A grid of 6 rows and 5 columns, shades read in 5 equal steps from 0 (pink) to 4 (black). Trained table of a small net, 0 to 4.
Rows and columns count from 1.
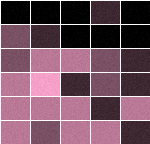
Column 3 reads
4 4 1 3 1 1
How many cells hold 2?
5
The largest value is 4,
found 7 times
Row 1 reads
4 4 4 3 4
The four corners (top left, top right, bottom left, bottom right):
4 4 1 3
